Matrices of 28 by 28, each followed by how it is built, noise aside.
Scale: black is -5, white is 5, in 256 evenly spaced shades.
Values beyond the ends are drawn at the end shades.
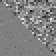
upper triangular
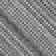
Toeplitz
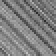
Toeplitz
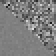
upper triangular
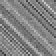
Toeplitz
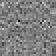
low rank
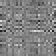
low rank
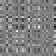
low rank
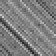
Toeplitz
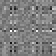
low rank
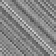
Toeplitz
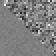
upper triangular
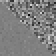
upper triangular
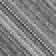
Toeplitz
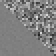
upper triangular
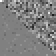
upper triangular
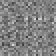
low rank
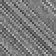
Toeplitz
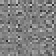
low rank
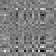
low rank
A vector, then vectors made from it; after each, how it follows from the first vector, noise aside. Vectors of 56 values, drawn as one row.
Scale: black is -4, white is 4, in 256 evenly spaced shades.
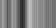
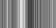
negated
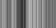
copied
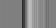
partly zeroed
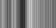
copied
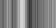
negated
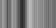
copied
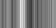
negated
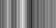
negated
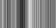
copied
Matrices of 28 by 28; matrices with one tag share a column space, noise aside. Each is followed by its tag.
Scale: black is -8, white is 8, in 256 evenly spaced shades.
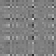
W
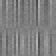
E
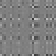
W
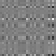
W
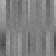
E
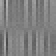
E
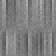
E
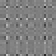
W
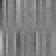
E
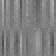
E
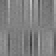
E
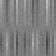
E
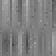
E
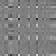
W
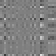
W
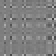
W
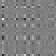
W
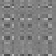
W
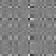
W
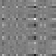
W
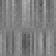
E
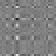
W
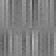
E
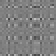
W
